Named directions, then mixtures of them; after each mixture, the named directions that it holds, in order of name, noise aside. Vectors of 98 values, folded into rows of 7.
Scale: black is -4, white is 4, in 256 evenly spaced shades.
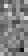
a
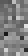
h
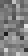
h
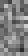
a, h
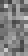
a, h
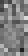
a, h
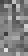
a, h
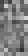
a, h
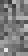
a, h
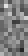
a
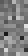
h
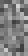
a, h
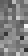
h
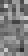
a, h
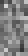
a, h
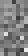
a, h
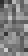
a, h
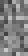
a, h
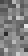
h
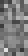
a, h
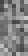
a, h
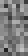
a, h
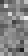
a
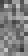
a, h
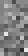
a, h
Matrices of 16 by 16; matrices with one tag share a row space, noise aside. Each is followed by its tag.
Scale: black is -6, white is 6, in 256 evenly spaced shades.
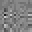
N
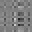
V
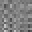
N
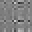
V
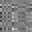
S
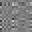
S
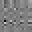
N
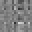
V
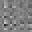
N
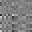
S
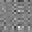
V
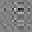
V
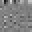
N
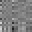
S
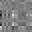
S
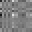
S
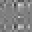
V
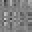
N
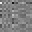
S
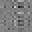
V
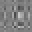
V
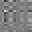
N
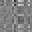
V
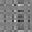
V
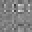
V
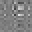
V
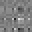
V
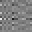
S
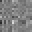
S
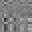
N
